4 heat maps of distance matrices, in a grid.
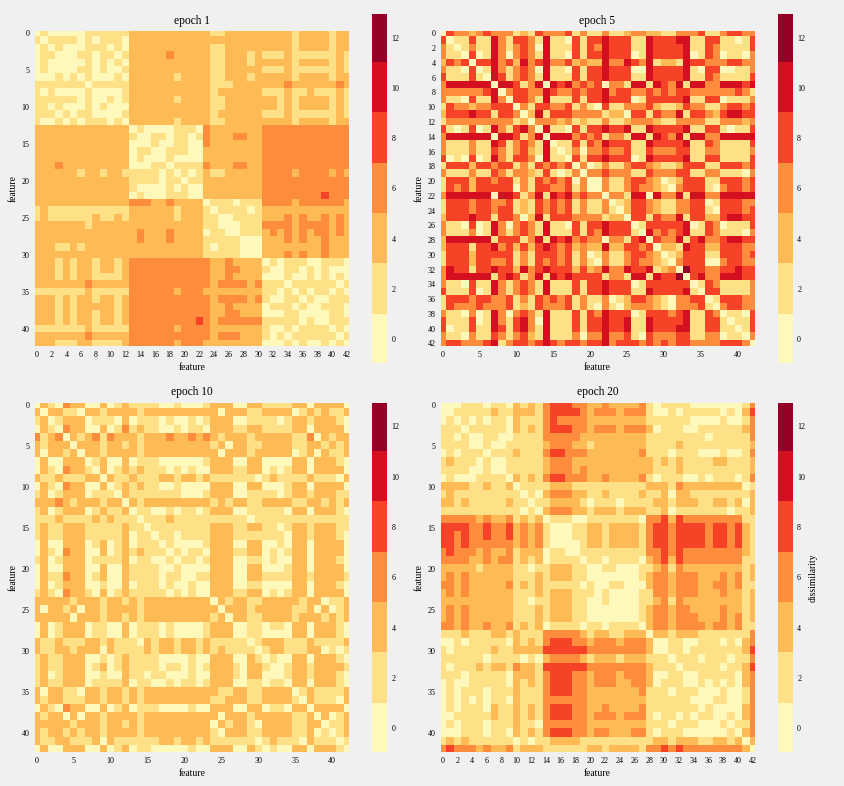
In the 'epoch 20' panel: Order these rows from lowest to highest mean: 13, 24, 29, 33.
13, 24, 29, 33
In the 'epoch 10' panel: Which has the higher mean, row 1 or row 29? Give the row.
1
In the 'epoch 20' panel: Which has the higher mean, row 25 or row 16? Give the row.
16
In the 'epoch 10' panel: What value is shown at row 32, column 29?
4
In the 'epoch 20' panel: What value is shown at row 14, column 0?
6
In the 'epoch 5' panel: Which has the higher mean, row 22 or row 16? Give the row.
22
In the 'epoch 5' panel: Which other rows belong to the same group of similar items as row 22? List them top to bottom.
7, 11, 14, 25, 28, 33
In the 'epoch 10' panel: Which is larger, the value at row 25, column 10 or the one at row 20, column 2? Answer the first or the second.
the first
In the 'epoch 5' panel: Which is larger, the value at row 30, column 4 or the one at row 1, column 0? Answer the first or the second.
the second
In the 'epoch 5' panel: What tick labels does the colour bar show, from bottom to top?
0, 2, 4, 6, 8, 10, 12
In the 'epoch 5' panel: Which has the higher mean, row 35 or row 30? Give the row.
30
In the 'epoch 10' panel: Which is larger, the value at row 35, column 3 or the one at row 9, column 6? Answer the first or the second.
the first
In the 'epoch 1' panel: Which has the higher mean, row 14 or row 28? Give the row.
14
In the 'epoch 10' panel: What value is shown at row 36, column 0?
4
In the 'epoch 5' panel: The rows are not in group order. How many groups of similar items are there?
5
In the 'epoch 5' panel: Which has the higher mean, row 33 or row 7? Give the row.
33
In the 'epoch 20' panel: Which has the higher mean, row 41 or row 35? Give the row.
35
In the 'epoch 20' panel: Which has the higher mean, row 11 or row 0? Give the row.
0
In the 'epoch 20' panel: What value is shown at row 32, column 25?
6
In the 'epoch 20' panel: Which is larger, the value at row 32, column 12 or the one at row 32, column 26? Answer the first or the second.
the second
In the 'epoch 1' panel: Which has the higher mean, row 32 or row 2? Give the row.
32
